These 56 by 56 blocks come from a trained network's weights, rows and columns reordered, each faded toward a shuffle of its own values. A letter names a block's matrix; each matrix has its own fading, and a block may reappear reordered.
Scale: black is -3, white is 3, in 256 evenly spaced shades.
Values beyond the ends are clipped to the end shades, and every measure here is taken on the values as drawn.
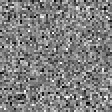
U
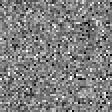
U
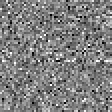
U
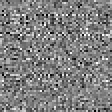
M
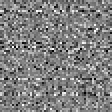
M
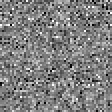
U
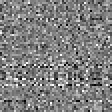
M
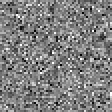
U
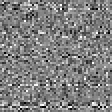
M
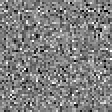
U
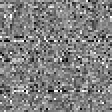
M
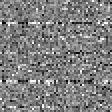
M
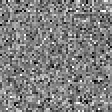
U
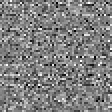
M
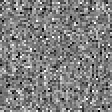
U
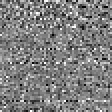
M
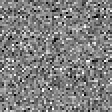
U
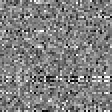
M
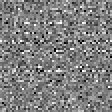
M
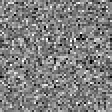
U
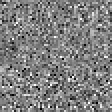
U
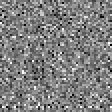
U
